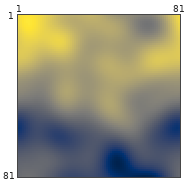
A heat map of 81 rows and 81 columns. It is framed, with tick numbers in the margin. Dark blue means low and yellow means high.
Grain: smooth. Odd rows or columns: none. Slope: up to the top. Lone odd cells: none. Ninth with the highest average: top left.
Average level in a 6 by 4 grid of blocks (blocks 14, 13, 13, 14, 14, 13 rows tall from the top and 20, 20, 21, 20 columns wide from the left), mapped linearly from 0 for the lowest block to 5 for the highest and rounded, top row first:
5 4 3 3 / 4 4 4 4 / 3 3 4 3 / 2 3 3 2 / 1 1 2 1 / 2 1 0 1
